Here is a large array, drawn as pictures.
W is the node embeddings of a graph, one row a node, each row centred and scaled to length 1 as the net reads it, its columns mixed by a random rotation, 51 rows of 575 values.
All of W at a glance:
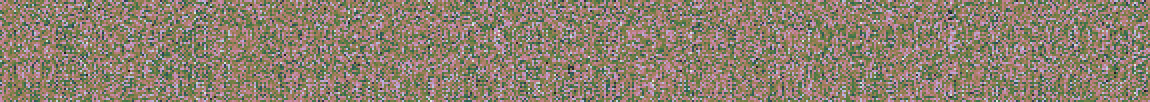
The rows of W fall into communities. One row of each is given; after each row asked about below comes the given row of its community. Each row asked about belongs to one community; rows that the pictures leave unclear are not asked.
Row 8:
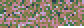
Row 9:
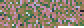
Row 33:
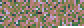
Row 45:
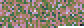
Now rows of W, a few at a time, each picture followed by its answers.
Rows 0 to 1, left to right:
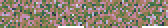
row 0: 45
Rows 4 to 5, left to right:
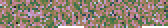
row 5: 9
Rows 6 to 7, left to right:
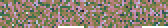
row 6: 9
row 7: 45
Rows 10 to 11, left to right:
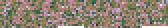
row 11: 45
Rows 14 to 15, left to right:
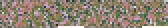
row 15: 33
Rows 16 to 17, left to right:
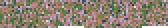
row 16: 33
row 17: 33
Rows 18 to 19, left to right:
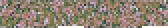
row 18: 45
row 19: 33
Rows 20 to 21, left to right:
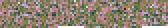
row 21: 8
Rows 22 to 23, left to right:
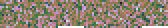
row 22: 33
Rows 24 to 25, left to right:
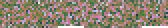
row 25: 45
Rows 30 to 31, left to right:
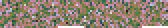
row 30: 45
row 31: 9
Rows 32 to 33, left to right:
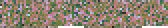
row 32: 33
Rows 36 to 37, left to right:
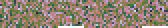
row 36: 33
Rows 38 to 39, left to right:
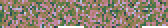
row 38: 33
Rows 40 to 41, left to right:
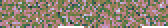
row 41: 45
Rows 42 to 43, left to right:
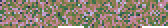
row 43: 45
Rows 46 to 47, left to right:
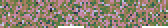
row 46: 33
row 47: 45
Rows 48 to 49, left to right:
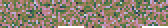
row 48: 9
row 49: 8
